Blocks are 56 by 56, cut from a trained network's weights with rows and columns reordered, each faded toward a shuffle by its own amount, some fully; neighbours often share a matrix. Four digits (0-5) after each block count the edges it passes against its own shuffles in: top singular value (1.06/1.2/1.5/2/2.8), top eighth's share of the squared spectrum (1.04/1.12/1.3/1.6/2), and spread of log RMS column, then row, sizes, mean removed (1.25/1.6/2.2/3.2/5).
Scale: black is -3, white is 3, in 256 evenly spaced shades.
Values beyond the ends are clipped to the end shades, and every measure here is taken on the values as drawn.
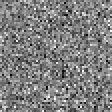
1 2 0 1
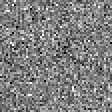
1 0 0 0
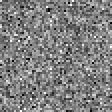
1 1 0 0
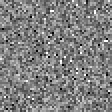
0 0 0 0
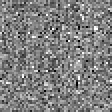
2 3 1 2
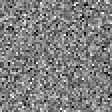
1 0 0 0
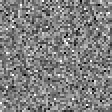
0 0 0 0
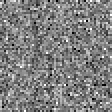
2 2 0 1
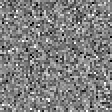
0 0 0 0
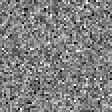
0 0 0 0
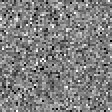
1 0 0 0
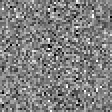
3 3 2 1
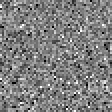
1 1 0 0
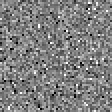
0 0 0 0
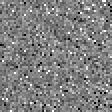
0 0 0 0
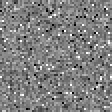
0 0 0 0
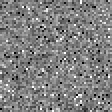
1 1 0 1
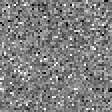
2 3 0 2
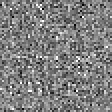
2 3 1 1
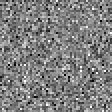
1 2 0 1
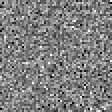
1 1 0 0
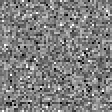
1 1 0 0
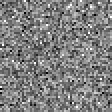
1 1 0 0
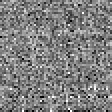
3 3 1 2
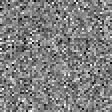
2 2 1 0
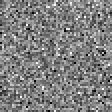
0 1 0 0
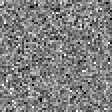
1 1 0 0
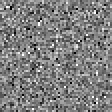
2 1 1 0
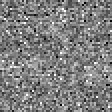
2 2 0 0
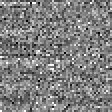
3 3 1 1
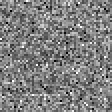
1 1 0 0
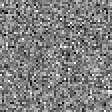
2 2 0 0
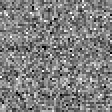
2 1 0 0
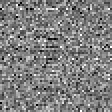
3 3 0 2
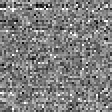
3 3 1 2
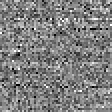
3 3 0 2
